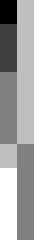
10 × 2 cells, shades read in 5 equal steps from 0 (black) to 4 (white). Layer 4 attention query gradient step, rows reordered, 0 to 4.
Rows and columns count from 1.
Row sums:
3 4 4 5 5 5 5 6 6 6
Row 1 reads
0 3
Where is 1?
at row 2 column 1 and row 3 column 1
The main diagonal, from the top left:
0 3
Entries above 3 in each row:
0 0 0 0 0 0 0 1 1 1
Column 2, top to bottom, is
3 3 3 3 3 3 2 2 2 2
